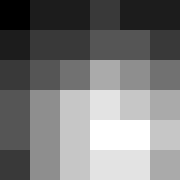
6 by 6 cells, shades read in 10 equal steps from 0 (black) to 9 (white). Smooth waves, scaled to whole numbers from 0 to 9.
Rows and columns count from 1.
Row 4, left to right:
3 5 7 8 7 6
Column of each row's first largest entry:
4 4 4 4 4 4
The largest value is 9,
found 2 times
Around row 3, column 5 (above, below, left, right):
3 7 6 4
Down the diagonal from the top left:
0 2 4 8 9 6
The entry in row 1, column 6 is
1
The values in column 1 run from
0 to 3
